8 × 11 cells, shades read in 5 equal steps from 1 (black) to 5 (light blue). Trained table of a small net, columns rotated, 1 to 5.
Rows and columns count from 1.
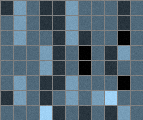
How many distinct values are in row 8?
4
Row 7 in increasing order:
2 2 3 3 3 3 3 4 4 4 5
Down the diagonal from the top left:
2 4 3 4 2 4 3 3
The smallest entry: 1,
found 4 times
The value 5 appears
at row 7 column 9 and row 8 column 4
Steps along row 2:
up down down same up down same same down up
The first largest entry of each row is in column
2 2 2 4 4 2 9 4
